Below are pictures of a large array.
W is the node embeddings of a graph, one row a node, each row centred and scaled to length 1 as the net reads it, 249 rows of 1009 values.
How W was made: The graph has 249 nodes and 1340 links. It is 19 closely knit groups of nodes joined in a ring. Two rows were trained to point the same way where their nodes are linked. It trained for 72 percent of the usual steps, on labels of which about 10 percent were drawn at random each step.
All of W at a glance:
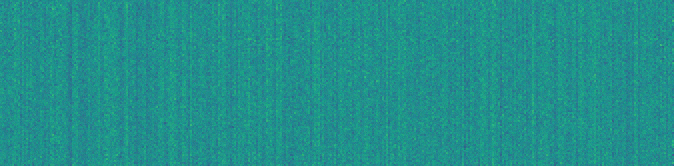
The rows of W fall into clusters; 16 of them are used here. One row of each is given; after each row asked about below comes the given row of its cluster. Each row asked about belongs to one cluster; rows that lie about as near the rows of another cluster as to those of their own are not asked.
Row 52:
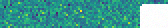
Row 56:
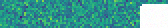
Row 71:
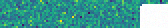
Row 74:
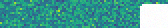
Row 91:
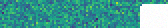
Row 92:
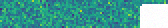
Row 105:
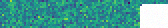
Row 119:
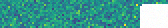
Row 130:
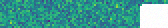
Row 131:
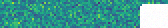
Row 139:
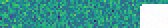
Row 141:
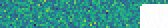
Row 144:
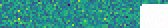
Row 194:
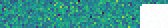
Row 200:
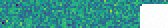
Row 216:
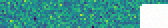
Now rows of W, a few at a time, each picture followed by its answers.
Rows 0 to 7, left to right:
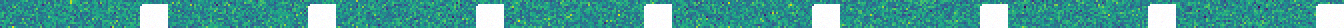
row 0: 91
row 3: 105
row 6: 194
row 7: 74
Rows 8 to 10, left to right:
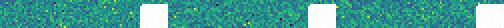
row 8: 194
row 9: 141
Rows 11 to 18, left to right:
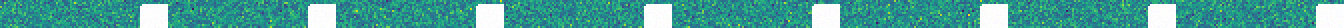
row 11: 194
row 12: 141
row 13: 141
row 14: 56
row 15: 56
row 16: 194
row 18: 139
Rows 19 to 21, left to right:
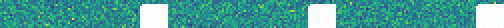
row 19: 131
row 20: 194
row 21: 71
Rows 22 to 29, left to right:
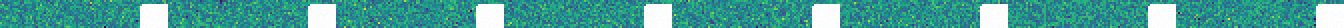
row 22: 52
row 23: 131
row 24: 216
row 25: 144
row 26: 141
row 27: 71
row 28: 91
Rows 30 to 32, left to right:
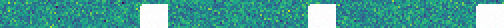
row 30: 144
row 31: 105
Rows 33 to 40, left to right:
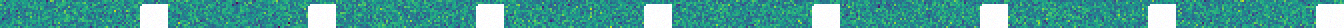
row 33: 105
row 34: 216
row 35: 139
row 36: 131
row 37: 144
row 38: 130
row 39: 92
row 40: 144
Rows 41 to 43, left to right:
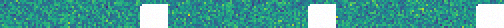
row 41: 91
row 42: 194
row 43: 200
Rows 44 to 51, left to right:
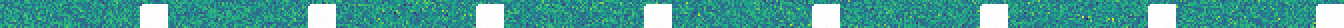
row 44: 52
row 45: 92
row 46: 139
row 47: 139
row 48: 200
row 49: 52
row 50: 71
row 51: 52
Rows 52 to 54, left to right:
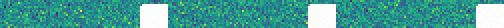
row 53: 74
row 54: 216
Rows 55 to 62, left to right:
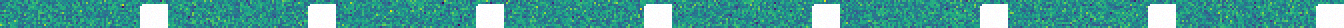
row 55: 56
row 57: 200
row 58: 200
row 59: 200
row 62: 139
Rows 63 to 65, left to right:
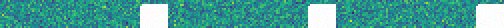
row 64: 105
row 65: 105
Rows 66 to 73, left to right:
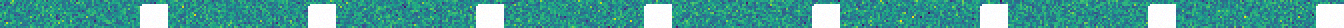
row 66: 119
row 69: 52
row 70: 71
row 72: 91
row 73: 74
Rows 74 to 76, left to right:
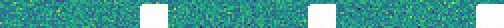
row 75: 56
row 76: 105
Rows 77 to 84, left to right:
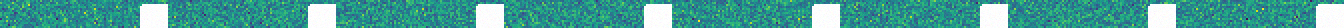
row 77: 139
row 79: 74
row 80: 131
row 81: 194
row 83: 119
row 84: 74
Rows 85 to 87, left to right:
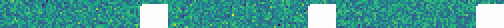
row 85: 144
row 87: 71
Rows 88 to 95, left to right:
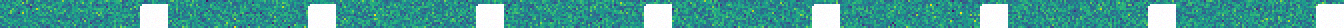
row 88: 216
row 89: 216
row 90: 92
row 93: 194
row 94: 56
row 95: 74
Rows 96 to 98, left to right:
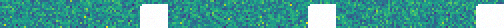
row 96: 216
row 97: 141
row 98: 74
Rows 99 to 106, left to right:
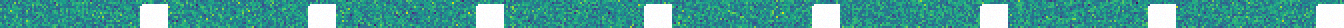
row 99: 200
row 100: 131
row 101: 139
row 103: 52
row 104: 200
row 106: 194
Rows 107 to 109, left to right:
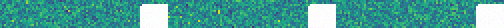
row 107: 92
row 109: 216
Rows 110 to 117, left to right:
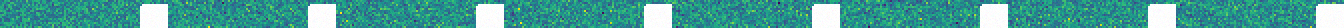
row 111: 131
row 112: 216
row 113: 144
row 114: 139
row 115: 92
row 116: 194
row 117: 74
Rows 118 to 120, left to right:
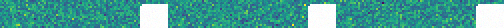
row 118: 131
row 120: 119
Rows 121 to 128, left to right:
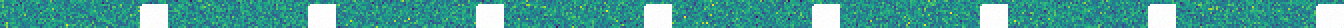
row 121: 119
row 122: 56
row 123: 144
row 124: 74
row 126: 74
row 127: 92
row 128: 74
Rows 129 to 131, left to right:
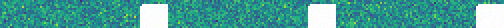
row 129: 92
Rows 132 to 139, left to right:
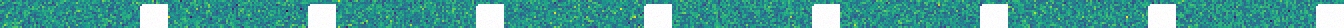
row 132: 141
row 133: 200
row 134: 139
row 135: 105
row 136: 139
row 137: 71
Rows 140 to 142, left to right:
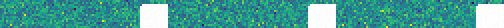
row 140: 92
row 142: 119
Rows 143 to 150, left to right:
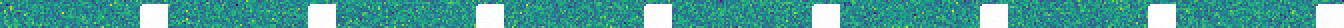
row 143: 131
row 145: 105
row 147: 74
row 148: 119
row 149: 216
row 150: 200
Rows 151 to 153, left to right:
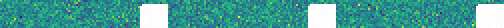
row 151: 92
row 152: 194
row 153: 200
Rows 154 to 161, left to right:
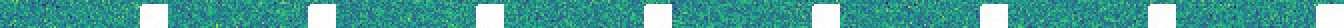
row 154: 144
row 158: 91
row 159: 139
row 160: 119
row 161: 139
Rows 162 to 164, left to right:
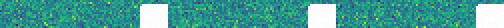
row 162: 105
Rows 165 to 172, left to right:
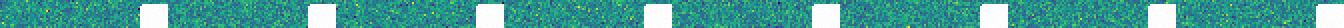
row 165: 56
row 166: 200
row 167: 216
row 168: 52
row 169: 139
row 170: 91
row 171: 119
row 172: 119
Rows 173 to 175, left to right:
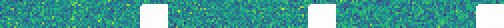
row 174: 216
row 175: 141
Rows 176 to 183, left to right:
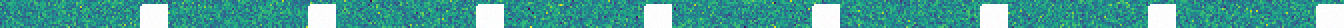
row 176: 105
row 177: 194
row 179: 144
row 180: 200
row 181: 144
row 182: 119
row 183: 131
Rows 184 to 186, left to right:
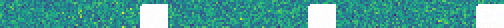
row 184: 130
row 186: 144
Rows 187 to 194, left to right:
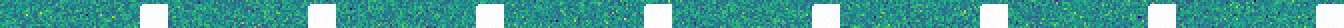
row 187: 141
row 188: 131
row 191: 194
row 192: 139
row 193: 91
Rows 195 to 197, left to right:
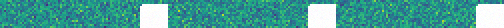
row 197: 52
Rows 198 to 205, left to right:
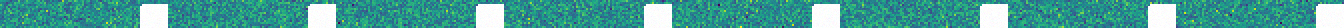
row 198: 52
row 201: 56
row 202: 52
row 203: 131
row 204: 131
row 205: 216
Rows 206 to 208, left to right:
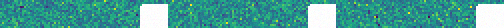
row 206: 130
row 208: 131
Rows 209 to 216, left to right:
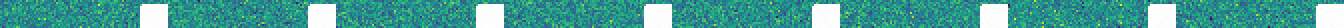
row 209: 194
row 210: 131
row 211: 105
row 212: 216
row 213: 141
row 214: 139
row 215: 130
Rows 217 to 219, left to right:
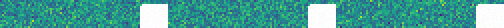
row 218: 56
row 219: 74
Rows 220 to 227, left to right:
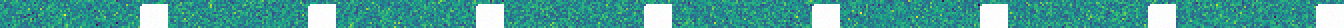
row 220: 119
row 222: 130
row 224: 200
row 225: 194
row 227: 105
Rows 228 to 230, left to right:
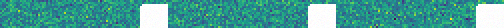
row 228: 105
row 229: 74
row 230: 144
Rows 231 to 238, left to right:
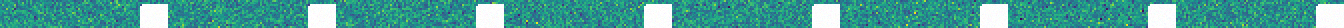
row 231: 131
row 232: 119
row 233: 119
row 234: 139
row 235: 105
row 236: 56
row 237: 130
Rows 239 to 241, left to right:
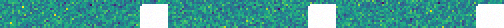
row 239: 119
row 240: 131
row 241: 119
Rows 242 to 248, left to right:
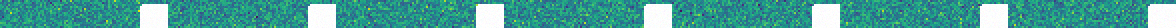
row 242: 52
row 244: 216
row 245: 216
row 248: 105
